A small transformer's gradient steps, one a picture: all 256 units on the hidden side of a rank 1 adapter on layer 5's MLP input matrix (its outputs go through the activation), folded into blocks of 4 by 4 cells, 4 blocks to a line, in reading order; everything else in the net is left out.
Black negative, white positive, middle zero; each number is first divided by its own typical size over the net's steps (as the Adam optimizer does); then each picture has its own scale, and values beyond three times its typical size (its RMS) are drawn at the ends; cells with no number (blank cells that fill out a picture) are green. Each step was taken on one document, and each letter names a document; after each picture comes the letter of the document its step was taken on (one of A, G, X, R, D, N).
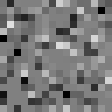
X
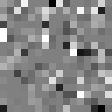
X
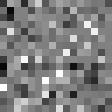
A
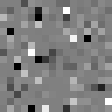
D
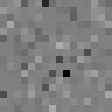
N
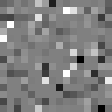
X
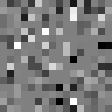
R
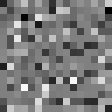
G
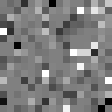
X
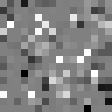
N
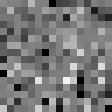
G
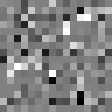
G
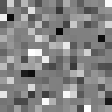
G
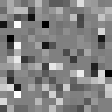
R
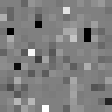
D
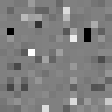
D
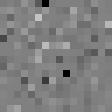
N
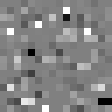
D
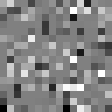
R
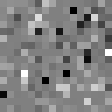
N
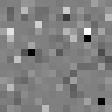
D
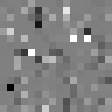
D
